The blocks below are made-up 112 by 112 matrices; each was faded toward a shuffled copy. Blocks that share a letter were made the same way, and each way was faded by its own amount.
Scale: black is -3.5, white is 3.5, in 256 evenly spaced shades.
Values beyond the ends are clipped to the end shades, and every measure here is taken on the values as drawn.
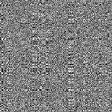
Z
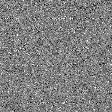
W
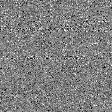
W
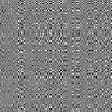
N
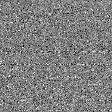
W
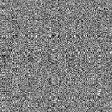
Z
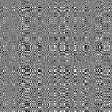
N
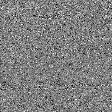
W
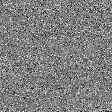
W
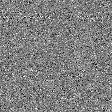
W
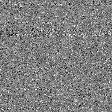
W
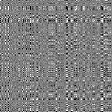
N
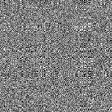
Z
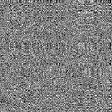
Z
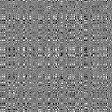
N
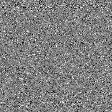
W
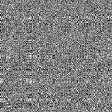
Z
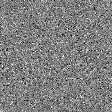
W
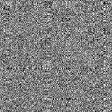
Z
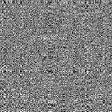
Z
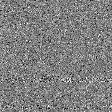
W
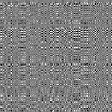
N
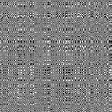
N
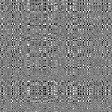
N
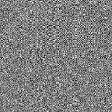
Z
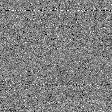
W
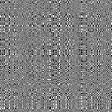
N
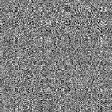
Z
